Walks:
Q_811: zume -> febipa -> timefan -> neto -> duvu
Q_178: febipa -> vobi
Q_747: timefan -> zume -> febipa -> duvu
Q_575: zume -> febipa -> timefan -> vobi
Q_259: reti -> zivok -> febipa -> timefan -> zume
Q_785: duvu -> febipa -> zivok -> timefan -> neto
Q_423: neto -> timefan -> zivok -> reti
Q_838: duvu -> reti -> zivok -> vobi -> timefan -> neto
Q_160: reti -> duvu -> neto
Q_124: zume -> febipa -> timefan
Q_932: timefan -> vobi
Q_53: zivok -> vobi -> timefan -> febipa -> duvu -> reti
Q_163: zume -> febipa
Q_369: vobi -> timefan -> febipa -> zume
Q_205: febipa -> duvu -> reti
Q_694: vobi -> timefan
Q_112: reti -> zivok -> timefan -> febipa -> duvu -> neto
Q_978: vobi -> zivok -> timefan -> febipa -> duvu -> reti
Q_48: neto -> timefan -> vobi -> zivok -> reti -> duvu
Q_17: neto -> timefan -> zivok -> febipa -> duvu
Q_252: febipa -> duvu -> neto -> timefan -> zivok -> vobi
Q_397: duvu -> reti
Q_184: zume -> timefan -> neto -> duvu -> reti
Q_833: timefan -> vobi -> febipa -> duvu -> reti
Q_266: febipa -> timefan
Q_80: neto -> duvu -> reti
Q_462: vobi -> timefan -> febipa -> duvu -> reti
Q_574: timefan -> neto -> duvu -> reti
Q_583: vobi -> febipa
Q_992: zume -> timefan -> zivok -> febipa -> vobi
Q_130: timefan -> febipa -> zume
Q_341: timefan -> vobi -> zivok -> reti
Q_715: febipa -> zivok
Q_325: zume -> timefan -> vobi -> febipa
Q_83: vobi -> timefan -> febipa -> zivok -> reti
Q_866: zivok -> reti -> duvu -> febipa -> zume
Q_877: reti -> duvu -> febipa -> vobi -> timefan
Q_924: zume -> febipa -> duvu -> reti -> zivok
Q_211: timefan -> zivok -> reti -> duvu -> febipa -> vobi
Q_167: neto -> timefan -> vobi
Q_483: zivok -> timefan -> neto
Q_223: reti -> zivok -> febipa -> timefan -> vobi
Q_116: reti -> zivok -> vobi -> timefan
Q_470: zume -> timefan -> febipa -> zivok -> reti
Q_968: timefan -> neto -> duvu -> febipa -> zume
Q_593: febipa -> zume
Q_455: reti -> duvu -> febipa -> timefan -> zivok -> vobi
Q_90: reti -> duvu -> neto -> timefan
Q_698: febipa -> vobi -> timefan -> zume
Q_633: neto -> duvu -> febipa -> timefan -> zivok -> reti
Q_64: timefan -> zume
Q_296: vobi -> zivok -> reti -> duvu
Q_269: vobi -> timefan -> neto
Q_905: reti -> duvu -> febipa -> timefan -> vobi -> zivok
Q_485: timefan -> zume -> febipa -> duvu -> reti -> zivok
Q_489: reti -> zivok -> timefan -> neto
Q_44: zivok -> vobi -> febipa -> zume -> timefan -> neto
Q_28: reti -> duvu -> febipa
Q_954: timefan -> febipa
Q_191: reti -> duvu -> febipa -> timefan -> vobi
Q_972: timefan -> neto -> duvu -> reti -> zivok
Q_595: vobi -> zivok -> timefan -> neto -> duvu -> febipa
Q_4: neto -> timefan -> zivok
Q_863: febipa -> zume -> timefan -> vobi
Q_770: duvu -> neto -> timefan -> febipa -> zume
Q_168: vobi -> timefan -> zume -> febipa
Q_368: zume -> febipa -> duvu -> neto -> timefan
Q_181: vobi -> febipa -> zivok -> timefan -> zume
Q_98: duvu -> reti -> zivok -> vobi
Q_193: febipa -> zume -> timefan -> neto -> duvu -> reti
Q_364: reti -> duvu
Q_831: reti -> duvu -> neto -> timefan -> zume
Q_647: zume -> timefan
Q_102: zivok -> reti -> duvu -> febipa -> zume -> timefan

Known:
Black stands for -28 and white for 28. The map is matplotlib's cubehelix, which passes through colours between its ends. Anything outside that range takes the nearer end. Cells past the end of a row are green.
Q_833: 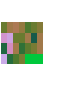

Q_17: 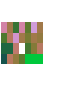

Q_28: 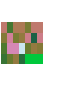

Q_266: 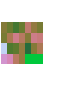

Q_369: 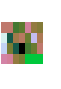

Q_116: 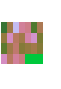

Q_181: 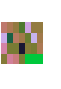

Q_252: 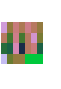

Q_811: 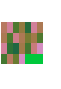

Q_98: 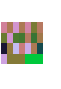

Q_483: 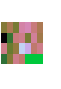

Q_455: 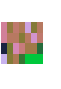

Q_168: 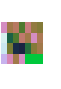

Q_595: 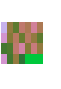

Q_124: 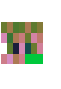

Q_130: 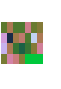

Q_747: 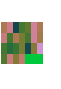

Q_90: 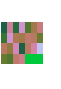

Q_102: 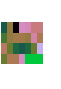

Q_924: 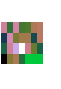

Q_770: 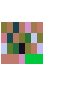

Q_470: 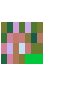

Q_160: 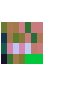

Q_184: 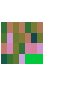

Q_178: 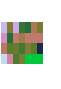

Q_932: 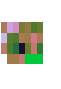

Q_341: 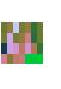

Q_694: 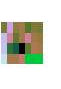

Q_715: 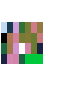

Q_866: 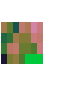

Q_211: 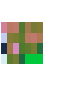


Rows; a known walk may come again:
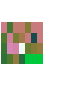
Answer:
Q_28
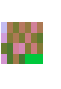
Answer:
Q_595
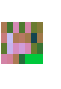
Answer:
Q_83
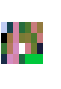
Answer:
Q_715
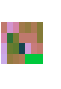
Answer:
Q_269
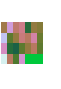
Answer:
Q_167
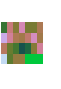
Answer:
Q_877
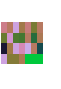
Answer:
Q_98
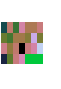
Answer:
Q_831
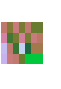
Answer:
Q_954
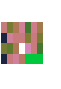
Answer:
Q_4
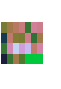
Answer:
Q_160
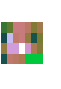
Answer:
Q_423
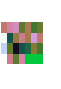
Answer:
Q_575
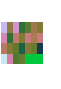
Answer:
Q_178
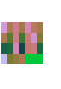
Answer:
Q_252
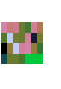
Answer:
Q_296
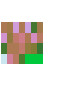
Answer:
Q_223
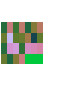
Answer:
Q_574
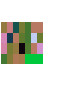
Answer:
Q_968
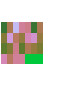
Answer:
Q_116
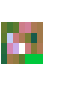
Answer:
Q_633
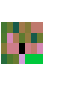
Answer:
Q_193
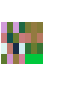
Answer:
Q_163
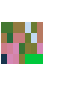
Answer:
Q_259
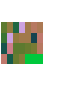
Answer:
Q_53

